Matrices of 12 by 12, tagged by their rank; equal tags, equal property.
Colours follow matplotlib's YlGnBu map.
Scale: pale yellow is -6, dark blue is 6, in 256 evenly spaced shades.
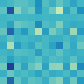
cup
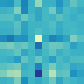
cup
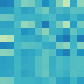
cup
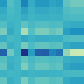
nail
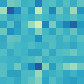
cup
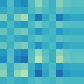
nail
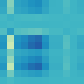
nail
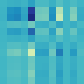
nail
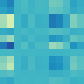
nail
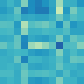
cup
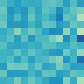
cup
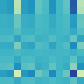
nail
